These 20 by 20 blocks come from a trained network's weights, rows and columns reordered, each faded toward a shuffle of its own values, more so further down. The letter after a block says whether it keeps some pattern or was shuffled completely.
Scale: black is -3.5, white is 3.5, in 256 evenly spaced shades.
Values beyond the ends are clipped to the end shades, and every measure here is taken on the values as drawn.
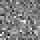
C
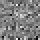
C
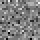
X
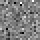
X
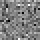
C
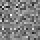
C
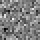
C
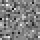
X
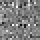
C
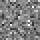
C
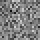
C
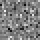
X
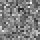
X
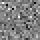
X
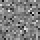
X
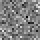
X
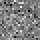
X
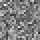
X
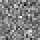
X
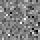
X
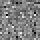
C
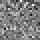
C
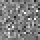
X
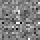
C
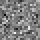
X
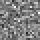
X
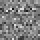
C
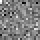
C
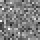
C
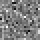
X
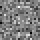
C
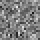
X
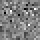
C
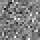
X
